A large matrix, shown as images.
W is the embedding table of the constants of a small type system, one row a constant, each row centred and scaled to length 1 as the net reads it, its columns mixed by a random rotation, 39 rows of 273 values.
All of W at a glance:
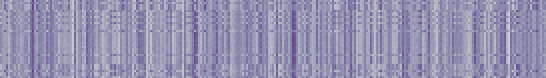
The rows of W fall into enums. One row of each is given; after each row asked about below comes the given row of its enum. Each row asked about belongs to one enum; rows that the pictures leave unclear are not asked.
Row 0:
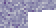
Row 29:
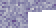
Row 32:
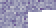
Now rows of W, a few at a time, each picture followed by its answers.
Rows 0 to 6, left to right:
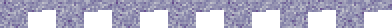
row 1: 29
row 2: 0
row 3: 0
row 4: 0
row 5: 32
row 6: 29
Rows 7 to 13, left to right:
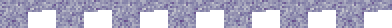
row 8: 32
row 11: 32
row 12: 29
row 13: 29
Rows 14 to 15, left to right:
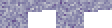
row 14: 29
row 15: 0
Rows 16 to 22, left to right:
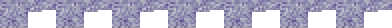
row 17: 29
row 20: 29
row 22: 29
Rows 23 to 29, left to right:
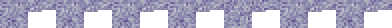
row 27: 32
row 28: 29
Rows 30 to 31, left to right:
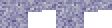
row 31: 29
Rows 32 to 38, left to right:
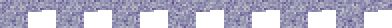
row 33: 32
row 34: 32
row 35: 0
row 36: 32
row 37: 32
